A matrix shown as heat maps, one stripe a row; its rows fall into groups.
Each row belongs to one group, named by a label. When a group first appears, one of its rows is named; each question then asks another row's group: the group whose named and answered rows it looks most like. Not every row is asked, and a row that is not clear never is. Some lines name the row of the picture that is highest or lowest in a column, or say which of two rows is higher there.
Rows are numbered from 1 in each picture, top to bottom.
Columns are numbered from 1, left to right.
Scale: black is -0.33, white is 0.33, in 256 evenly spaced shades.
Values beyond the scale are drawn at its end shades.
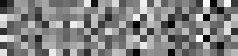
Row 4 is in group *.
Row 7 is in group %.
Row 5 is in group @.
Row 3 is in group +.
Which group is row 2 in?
%
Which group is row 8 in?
*
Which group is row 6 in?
+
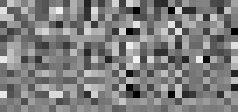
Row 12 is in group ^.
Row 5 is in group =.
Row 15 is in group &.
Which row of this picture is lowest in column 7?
7
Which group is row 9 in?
+
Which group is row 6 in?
%
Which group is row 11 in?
=
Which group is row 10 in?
^
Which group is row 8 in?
^
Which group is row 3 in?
+
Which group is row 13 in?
=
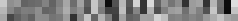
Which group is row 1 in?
+
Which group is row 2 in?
+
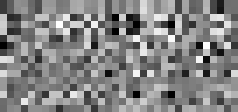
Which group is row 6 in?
&
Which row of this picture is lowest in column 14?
7
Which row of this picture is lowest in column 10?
14
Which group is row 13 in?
=
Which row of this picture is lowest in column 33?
11
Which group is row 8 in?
%
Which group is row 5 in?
=
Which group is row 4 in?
*
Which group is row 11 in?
+
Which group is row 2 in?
%
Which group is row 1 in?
%
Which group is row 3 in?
=
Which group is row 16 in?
&
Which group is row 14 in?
*
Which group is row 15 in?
%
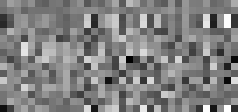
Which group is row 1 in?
^
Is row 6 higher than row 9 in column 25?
Yes
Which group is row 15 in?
^
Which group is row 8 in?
%
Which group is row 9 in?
=
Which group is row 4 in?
@
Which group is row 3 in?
@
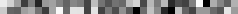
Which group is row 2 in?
*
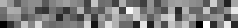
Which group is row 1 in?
+
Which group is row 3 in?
&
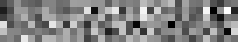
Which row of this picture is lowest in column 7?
4
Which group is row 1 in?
%
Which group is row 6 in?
%
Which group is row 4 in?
*
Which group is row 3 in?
%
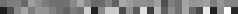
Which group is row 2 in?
@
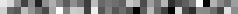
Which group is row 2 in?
*
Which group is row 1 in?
+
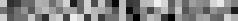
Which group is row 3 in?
*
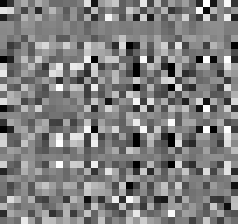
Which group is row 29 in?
^
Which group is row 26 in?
^
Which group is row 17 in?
^
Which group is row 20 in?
*
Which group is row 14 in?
^
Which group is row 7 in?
=
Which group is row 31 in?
&
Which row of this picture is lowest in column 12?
12
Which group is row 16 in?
@
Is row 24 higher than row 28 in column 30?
Yes
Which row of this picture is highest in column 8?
11
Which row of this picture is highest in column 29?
2
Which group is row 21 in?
*
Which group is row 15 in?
+
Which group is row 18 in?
&
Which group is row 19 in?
@
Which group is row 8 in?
=
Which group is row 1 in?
@
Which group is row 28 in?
=
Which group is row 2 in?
+
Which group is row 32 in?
%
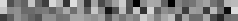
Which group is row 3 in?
%
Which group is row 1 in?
*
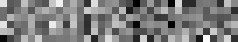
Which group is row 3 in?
^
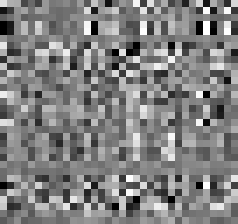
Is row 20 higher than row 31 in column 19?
Yes
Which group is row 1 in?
+
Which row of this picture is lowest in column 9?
21
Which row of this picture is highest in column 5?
29
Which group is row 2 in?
@
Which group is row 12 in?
+
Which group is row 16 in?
%
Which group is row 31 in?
=
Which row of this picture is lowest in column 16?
1
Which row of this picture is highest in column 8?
7
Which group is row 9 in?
&
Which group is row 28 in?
^
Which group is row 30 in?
=
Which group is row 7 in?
*
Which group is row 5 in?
@
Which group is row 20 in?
&
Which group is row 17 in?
%
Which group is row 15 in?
^
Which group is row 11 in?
^
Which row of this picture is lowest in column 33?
12
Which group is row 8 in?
=
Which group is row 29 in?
*
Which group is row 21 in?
&
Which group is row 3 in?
%
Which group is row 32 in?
%
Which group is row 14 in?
+
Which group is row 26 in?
^
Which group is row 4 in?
@
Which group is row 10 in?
=
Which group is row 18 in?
+
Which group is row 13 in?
&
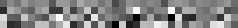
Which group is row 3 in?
*
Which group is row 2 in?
&
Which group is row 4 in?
=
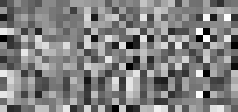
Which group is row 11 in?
+
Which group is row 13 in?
^
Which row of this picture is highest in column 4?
8
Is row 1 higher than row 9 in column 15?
Yes
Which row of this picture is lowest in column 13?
12
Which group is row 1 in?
%
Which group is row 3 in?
@
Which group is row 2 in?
=
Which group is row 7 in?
=
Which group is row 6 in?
@
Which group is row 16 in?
=
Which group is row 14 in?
+
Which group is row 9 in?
@
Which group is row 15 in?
^
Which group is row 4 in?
=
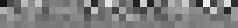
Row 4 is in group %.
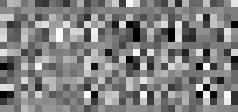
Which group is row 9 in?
=
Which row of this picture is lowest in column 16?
8
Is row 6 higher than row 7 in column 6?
No
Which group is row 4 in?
=
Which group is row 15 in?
@
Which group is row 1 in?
^
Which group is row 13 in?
+
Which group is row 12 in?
%
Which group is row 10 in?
@
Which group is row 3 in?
+
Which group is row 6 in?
*
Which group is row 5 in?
*
